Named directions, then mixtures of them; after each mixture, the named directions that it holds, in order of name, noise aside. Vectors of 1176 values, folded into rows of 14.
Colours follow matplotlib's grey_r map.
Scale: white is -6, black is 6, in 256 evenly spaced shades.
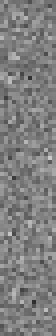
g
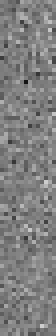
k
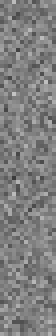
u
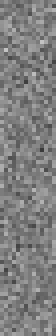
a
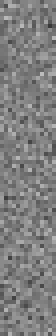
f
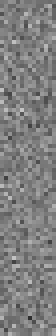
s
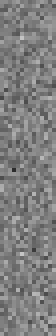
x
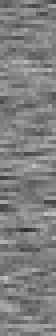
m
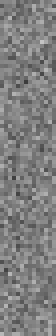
a, u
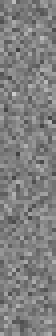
u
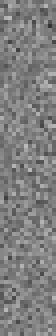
f, u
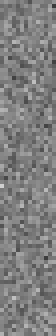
a, s, x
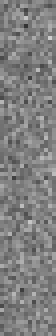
g, k, x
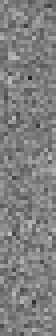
g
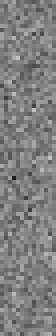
g, u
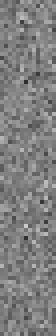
k, x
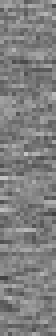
m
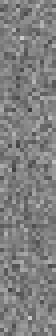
a, s, x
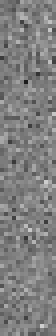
k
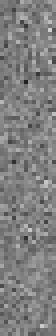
k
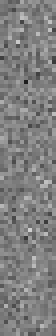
k
